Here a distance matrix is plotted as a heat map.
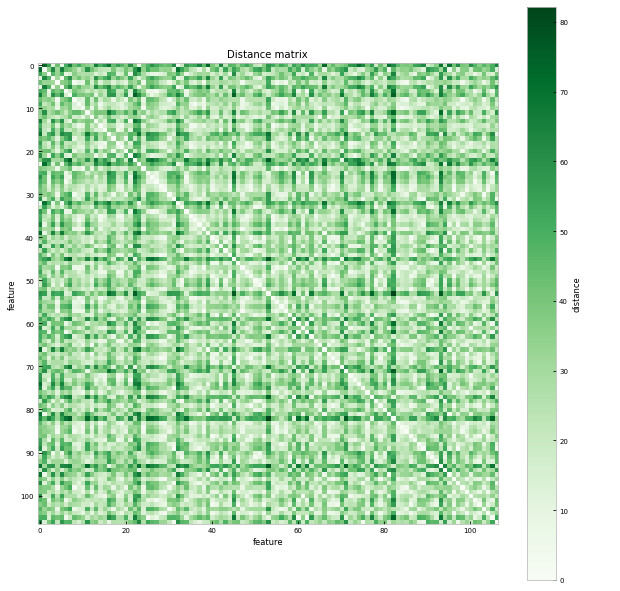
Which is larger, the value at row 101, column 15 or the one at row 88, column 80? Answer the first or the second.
the second
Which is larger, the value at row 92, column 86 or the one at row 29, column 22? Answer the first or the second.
the second
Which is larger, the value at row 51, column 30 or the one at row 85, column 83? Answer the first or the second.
the first
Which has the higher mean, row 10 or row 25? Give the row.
25
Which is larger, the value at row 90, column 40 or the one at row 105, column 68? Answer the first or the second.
the first
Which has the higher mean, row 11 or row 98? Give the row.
11
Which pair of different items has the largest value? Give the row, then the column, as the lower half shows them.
82, 53
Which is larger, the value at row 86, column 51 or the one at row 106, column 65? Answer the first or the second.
the second
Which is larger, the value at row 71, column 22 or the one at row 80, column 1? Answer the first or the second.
the first
